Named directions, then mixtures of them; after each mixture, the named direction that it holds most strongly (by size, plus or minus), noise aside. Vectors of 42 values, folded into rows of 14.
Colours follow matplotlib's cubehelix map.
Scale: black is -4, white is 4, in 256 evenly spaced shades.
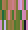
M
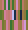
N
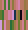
N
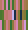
N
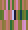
N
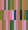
N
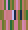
N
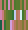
N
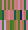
M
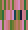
N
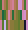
M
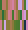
M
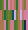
N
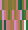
M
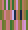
N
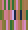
N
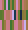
N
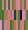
N
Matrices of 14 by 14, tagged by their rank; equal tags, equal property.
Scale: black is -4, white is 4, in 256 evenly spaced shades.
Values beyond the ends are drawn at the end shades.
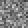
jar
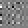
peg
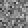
jar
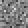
jar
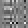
peg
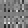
peg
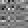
peg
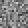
jar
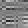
peg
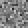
jar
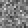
jar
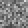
jar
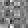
peg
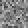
jar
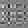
peg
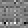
peg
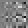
peg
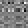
peg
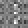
peg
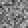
jar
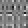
peg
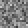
jar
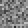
jar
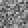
jar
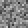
jar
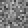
jar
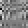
peg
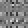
peg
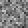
jar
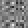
peg
